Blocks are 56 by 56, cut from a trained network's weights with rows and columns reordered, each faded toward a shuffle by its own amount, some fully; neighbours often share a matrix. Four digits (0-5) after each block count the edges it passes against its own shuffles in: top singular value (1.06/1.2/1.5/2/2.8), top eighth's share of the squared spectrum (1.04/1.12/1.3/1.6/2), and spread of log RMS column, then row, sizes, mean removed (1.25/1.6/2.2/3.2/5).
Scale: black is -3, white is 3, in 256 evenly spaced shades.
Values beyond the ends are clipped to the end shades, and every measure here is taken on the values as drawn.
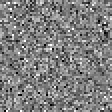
1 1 0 1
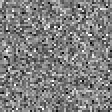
0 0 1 0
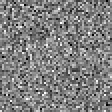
0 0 0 0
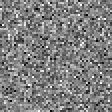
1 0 0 0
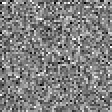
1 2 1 1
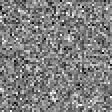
0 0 0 0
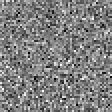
0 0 0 0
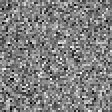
1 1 0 0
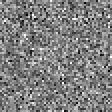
3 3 0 1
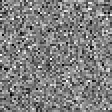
0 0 0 0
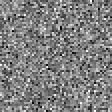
0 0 0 0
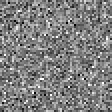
1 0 0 0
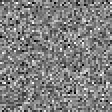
2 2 1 1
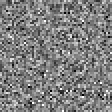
2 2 0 1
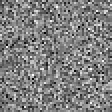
2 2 1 0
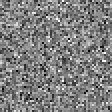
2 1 0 0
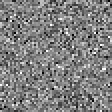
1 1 0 0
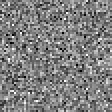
2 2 0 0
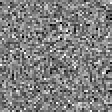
2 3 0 1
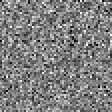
2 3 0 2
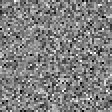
0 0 0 0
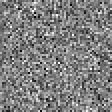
2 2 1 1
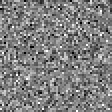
2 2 1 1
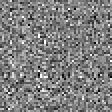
3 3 2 1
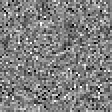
2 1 1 0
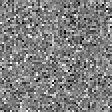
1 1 0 0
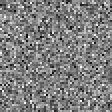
1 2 0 0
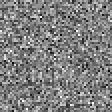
0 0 0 0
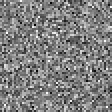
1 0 0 0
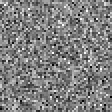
2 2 0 0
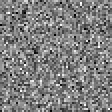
1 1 0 0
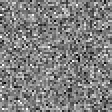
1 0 0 0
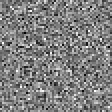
3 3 0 1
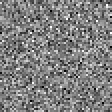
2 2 0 0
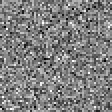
0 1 0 0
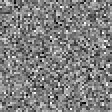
1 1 0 0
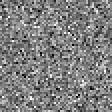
2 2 0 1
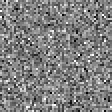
1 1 0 0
